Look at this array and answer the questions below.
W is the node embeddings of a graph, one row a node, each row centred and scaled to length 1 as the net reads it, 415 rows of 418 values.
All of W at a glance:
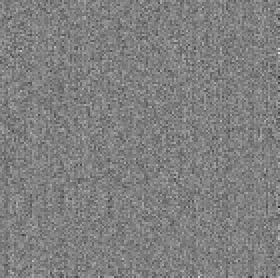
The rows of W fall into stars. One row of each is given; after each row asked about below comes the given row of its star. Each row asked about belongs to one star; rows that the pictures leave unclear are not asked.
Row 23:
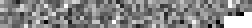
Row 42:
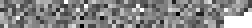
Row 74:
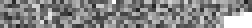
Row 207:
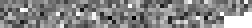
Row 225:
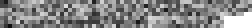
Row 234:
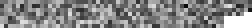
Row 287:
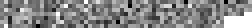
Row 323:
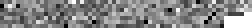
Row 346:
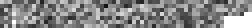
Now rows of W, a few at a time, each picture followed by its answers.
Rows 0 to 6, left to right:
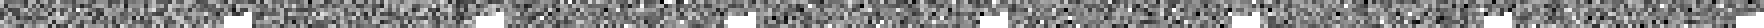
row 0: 207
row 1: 287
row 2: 42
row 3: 42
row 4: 207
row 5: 346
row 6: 234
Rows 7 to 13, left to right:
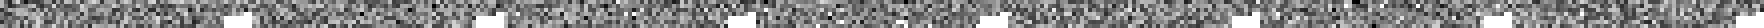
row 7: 74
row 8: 42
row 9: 234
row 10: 346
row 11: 207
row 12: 42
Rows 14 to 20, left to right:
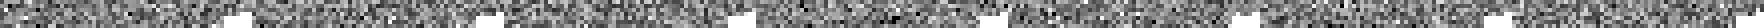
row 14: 287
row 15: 42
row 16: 225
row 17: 225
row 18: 323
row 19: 42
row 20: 234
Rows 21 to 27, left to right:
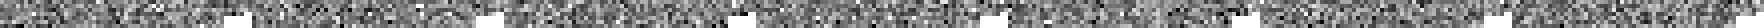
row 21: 287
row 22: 225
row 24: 207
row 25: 323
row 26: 207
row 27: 287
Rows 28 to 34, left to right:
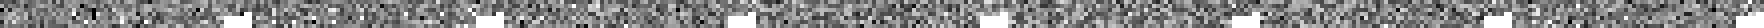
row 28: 346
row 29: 207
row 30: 42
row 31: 23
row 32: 234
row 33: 42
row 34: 23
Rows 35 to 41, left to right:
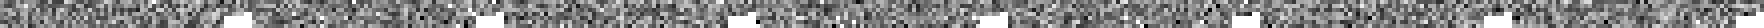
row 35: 74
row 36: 207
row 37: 23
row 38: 74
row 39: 23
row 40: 225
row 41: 323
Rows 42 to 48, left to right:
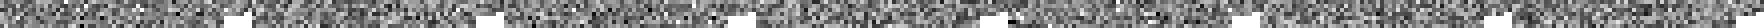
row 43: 23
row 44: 74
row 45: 287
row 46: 346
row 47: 234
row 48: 23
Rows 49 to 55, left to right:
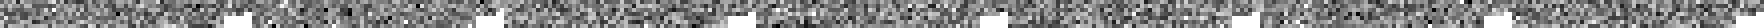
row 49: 234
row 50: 225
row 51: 287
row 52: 287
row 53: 287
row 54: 23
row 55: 207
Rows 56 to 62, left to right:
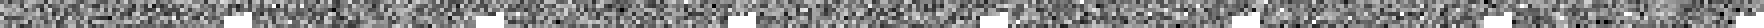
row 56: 74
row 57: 323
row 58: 42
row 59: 74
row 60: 287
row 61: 287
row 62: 323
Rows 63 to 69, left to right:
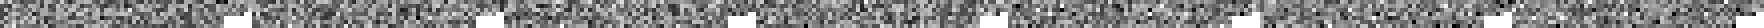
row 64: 23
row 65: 234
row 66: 346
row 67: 287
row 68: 234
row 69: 323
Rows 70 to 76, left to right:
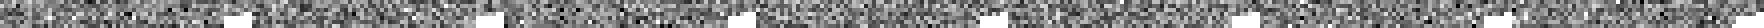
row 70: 323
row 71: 225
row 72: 225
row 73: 225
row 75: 207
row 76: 346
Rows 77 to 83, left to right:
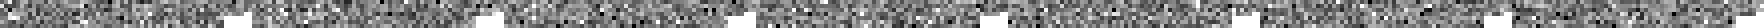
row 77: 346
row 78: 287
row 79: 225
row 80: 74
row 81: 74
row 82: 323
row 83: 323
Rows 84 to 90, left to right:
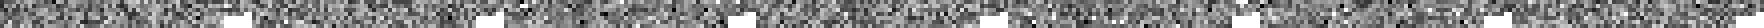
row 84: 323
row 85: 42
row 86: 23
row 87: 287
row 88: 23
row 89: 346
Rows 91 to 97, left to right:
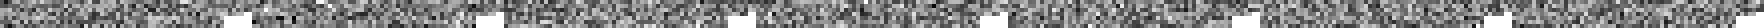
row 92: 74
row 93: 323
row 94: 346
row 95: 225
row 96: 225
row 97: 346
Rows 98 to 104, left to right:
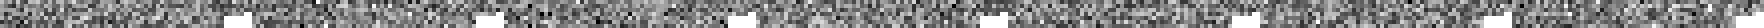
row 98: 74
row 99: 42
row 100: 323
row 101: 234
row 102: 42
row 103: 287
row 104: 287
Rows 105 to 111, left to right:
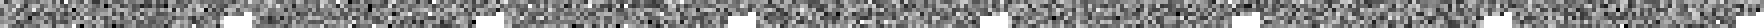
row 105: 42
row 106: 42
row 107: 42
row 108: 23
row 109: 234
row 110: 207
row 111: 74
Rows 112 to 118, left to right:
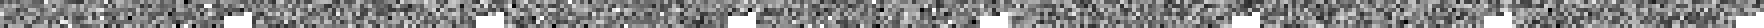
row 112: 234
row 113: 23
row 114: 42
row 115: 323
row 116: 234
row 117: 323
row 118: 346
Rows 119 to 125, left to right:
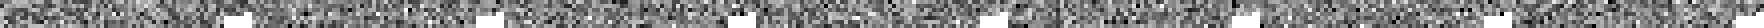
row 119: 234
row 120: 207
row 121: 23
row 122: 323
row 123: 287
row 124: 225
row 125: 42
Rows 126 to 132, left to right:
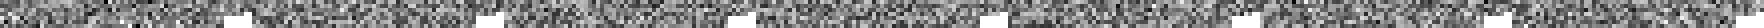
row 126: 346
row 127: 42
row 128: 42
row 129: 74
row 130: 287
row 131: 234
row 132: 225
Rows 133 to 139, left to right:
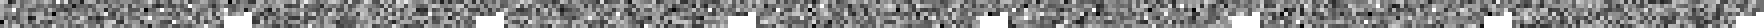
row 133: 74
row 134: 323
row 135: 323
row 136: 287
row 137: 287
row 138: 23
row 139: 346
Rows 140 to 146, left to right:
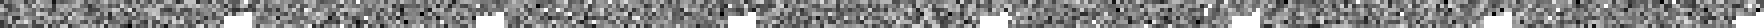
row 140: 225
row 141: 234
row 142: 234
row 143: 346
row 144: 346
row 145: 287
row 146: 42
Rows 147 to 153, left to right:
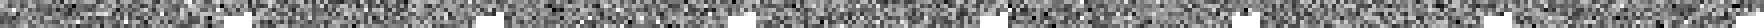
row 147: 74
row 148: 42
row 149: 225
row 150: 346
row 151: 323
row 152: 42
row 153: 74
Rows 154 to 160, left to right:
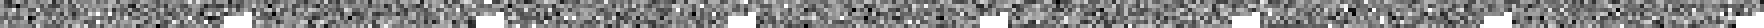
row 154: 74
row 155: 23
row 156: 207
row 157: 225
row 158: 287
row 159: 346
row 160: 74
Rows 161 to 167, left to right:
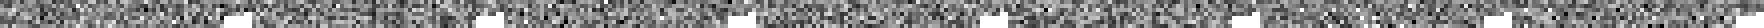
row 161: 74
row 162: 42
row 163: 207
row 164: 346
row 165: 207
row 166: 234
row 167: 74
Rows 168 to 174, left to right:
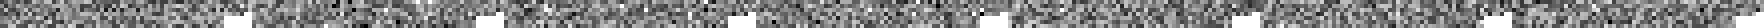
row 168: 207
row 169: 42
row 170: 23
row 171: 42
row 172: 234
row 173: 234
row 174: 287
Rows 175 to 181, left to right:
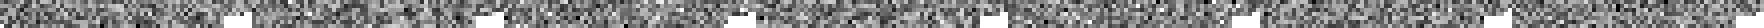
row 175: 42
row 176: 287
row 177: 323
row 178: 23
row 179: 207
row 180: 225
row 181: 42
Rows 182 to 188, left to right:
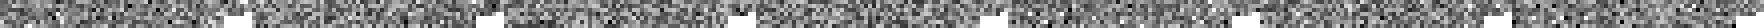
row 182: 207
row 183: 234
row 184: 346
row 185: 207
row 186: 23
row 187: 42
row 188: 323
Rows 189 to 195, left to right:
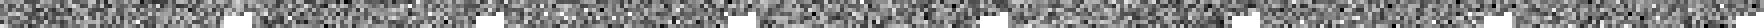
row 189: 42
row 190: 42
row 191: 207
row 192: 234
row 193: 234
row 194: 207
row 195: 234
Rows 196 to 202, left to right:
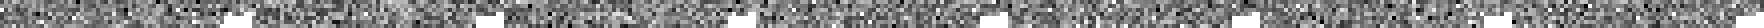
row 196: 323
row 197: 323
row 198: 323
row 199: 74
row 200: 234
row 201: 207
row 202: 74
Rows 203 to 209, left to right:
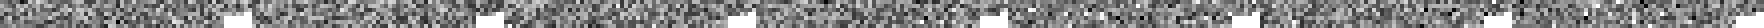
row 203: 225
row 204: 234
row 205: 225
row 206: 207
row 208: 225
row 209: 346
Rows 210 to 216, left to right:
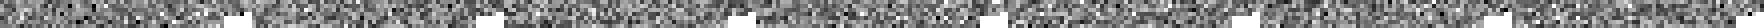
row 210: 225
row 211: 234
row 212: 287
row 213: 74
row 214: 287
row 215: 287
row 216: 23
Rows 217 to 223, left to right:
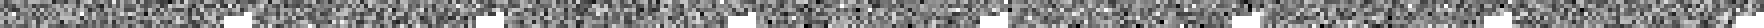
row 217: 207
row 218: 234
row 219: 23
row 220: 42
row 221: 234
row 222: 234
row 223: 42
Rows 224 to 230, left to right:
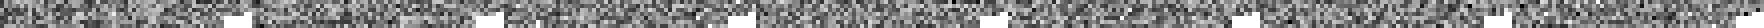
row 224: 323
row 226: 207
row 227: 323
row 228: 23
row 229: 207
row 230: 287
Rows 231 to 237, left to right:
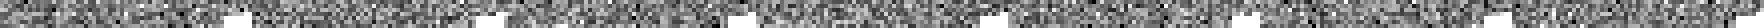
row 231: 287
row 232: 42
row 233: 234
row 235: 42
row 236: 287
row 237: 207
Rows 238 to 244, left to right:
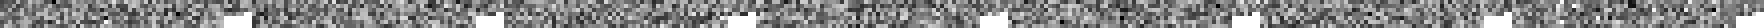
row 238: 225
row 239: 323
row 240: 346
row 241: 42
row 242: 207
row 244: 23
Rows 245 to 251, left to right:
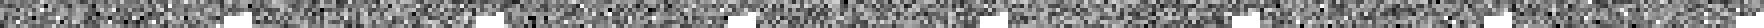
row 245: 225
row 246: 323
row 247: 74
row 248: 323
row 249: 74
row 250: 23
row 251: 323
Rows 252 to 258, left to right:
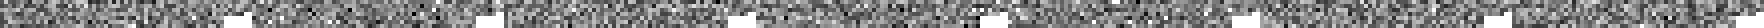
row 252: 346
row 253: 225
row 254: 346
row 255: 74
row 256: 346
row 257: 207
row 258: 346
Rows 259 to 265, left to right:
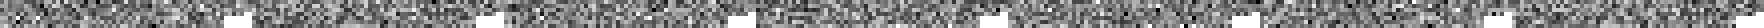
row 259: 42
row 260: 225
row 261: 42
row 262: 287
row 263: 234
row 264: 287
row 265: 234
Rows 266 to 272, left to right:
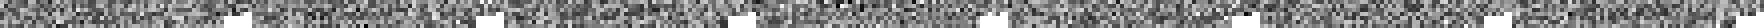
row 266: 287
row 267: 23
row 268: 23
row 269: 42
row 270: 234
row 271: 42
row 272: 23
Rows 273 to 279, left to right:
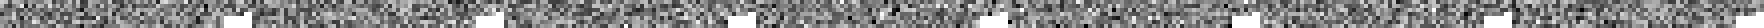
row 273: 42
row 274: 323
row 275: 23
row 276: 287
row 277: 74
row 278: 287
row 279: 323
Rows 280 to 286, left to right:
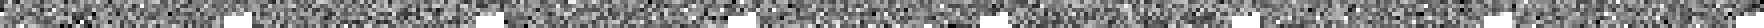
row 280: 234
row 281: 287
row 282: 74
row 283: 234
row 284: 346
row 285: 225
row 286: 234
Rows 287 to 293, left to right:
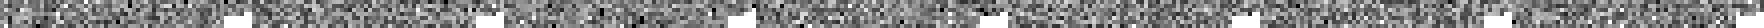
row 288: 207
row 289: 225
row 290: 323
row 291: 42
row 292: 346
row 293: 74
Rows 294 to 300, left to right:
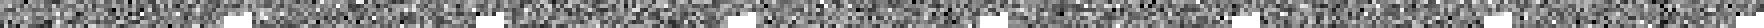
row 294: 287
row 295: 346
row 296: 287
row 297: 42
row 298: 74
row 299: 23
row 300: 346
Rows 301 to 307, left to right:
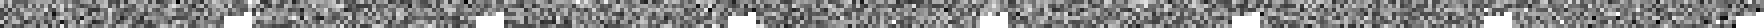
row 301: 207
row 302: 346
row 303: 346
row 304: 42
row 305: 225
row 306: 42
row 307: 74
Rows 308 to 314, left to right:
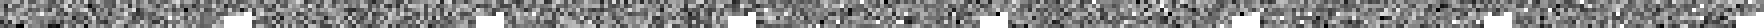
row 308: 287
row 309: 42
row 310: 346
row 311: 346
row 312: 287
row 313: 323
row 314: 74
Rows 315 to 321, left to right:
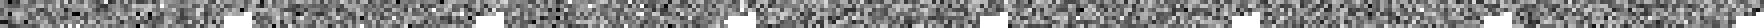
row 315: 346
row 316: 74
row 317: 42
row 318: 346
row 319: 225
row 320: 225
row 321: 42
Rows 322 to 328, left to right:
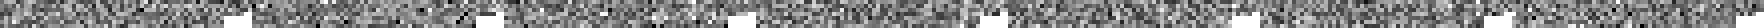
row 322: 287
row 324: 74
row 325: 207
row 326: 207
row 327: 23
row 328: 234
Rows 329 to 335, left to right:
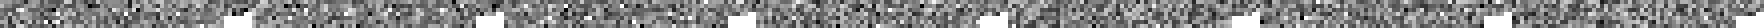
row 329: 287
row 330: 234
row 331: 23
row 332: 42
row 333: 287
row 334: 74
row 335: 323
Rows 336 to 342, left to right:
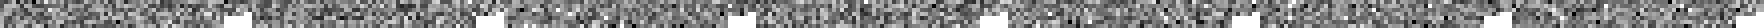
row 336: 234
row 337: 23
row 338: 234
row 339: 287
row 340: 207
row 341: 225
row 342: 323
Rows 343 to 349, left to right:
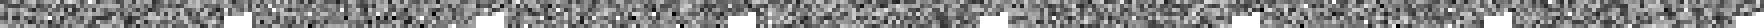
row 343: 74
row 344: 287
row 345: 234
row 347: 74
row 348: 23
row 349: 287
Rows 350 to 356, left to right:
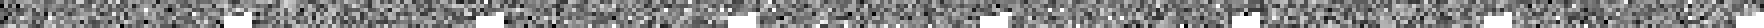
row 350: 323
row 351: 225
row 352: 74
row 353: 234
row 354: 234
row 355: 346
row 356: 23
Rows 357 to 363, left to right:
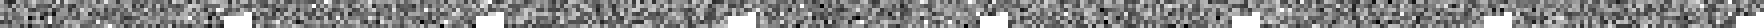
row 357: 74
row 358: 23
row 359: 287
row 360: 23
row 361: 225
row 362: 287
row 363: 23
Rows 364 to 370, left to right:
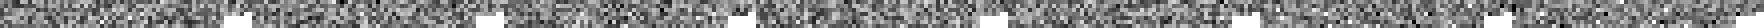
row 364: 346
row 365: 323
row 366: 207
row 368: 346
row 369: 234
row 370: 346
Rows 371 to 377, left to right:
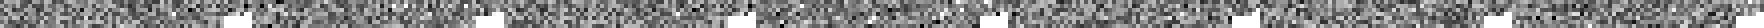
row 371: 42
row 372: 287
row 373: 42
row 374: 23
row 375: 225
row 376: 346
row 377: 74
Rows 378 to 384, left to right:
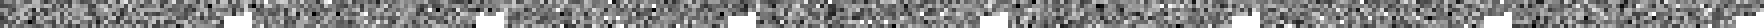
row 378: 225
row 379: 323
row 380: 234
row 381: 23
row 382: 287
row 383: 207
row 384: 287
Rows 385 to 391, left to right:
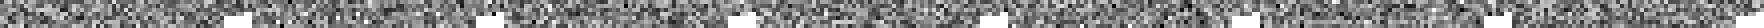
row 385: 234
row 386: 23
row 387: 23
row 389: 42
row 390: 23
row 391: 225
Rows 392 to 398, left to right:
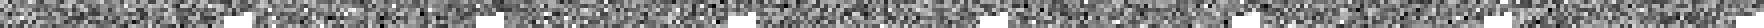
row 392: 287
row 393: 234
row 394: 207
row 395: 346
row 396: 23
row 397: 207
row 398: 346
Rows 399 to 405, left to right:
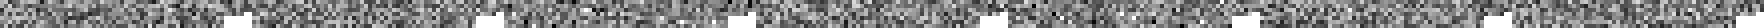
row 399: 346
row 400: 42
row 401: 207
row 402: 225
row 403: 323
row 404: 42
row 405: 74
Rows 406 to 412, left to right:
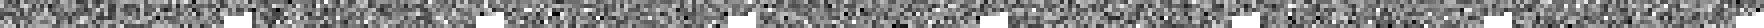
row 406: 23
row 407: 23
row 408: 207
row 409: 74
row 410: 74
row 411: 225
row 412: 287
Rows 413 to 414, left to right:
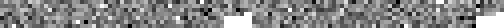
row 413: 225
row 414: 74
